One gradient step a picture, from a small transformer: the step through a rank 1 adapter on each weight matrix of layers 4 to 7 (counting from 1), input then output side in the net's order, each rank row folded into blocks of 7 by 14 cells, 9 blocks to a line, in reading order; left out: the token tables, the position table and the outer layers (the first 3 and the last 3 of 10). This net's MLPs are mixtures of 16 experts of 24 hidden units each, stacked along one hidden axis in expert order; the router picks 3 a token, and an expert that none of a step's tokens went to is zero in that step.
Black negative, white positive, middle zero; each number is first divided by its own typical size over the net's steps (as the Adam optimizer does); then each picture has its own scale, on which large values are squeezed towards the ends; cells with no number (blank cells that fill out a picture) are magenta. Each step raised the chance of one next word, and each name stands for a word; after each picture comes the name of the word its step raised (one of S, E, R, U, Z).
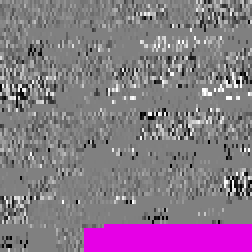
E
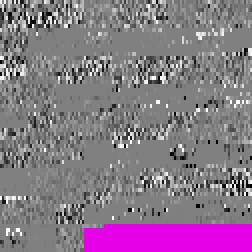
E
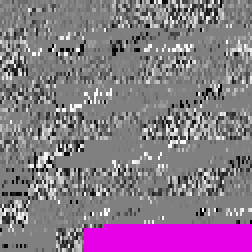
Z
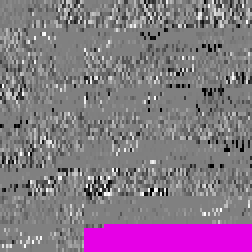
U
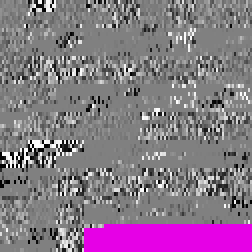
Z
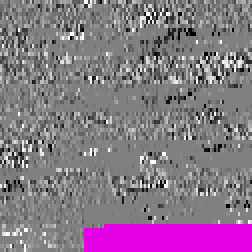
U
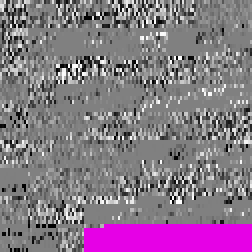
Z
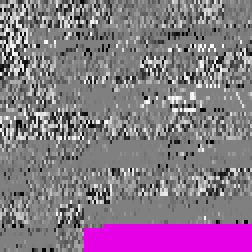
Z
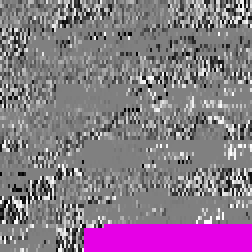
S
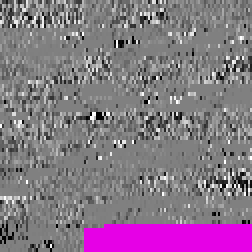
E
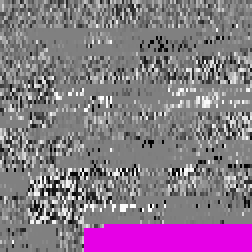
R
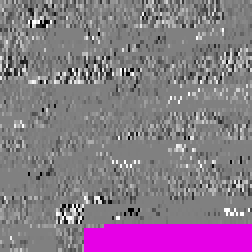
S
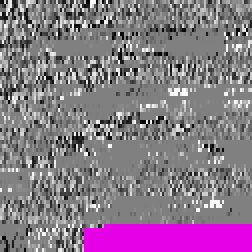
S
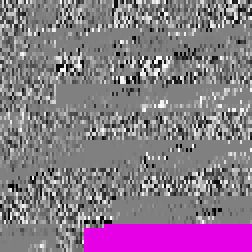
R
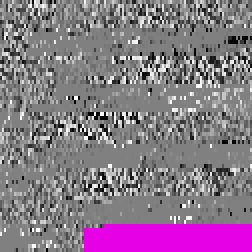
R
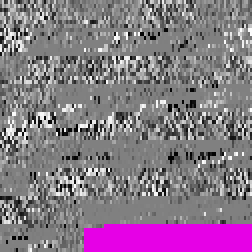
Z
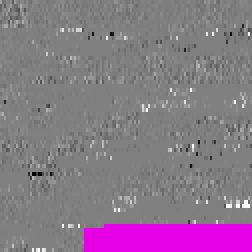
S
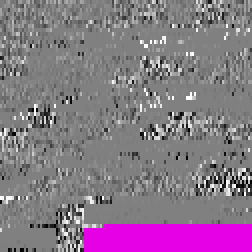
E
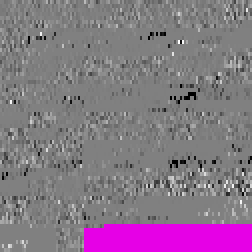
U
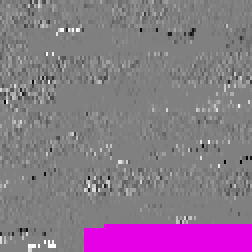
S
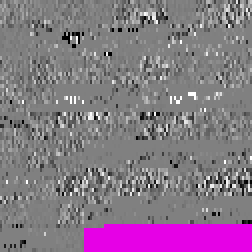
E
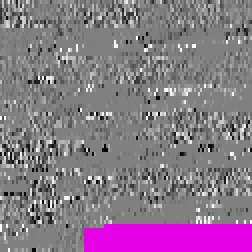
S
